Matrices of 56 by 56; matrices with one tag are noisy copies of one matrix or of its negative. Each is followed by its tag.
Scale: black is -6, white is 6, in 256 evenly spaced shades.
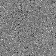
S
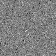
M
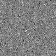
M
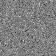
M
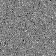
M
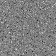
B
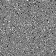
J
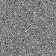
M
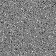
B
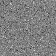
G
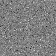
G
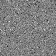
J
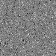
M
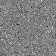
S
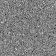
B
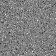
B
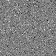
J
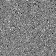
J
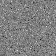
G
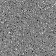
B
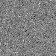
M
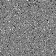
J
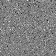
J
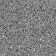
G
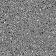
B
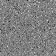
J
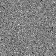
S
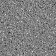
B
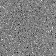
S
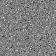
G
